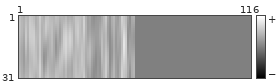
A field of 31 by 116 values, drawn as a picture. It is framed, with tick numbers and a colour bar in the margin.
The table splits into one row of 2 panels. Panel 1,1: high, streaked downward. Panel 1,2: middling, flat.
